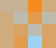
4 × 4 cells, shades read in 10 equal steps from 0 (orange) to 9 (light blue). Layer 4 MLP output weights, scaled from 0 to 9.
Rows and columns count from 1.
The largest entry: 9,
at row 4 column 3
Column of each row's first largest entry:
1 2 3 3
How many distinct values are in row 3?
3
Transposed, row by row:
5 4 4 4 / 5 6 3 2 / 0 2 6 9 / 4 6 3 3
